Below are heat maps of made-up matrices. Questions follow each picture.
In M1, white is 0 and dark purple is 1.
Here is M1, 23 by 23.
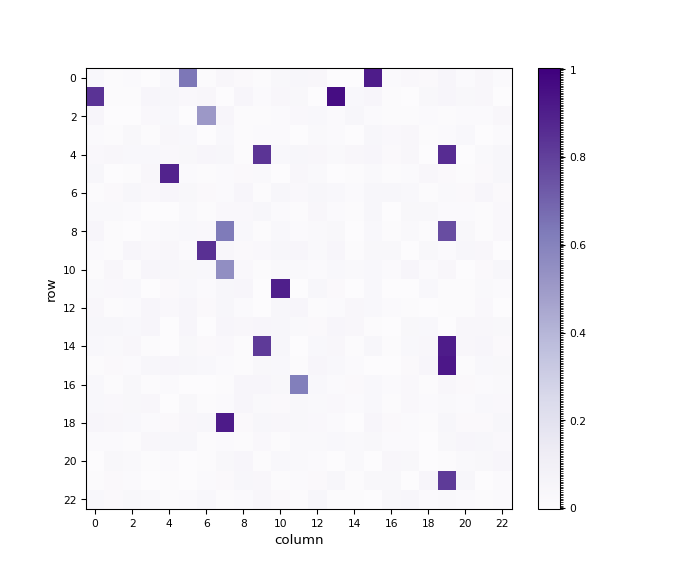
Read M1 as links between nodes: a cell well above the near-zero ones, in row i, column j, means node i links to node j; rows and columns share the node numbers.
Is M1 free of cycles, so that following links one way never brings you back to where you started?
yes
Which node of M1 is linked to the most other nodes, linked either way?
node 19
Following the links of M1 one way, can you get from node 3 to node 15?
no
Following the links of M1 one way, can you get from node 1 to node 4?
yes
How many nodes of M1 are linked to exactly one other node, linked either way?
5
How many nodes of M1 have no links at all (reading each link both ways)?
5
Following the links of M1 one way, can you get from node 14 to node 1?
no
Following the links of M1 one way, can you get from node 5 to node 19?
yes
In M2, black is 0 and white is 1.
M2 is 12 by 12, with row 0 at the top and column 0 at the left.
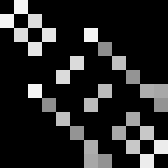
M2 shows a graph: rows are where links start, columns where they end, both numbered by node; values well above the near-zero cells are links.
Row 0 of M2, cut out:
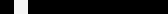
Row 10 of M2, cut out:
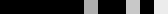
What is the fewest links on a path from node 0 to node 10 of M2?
4
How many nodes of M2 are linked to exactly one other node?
1
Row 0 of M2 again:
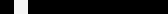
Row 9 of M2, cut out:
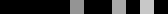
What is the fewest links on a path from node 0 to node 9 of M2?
5
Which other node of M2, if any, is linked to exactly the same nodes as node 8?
node 5
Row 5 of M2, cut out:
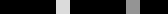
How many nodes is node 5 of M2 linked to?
2
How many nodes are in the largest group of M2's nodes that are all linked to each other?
3
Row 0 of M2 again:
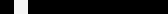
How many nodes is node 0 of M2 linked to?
1
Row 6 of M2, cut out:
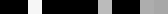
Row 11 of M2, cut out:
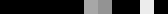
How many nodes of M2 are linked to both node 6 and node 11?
2
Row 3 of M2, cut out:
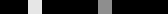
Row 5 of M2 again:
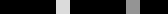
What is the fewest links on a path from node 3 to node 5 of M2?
5
